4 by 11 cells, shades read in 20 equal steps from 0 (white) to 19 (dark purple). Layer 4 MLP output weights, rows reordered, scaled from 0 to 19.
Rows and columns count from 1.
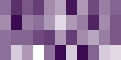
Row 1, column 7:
18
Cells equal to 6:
0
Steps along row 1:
up down up down down up down up down up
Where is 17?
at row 2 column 9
